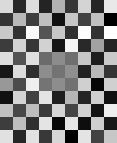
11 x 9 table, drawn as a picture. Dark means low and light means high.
Overall the values sit about 50% of the way up the scale. No single row or column stands out from its neighbours. A checkerboard runs through the table. In the centre lies a patch that is calmer than the rest. No overall slope runs across the table. The centre is the smoothest part.
